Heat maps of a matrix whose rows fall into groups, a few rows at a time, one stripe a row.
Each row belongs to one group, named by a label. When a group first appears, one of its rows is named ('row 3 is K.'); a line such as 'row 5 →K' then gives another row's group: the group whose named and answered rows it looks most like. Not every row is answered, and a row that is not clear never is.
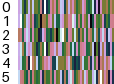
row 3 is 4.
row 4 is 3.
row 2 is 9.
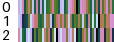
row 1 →3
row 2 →9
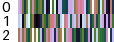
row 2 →3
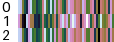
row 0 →4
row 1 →9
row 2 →4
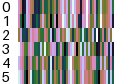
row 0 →9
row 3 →4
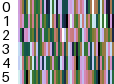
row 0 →4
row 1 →4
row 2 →9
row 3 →3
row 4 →4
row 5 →4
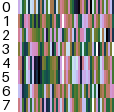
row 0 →3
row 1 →9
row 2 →4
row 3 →3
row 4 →9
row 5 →9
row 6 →3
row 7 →4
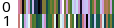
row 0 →9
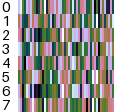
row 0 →4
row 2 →9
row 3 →3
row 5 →3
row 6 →9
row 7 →3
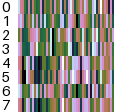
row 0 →4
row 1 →4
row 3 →3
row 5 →9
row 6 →3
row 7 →9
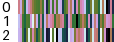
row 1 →3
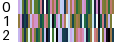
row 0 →4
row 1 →3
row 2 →4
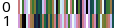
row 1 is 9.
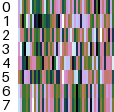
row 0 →4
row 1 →9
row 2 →4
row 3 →9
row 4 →3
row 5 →9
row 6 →3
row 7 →3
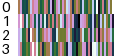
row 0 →3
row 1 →4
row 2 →3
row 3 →3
